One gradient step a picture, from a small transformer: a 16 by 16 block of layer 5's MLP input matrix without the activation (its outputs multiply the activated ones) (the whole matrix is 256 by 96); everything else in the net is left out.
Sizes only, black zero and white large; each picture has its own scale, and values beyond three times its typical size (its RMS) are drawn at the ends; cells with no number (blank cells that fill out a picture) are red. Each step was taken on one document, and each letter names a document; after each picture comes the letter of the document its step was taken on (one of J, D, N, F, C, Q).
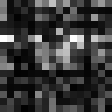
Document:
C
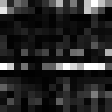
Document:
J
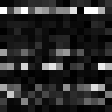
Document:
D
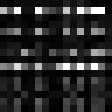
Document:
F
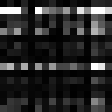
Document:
F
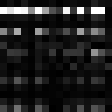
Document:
F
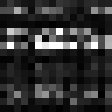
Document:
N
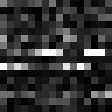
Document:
C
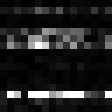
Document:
N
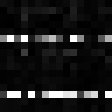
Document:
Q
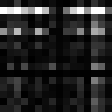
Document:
F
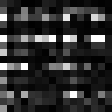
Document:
C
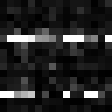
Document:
Q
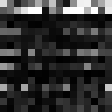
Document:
J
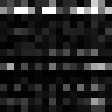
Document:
D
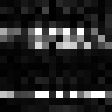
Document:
N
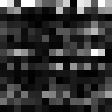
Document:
J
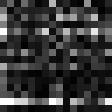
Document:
C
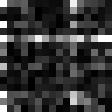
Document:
C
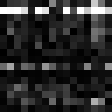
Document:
D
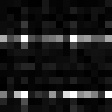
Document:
Q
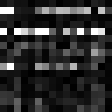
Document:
F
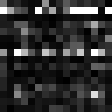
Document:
J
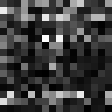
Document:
C
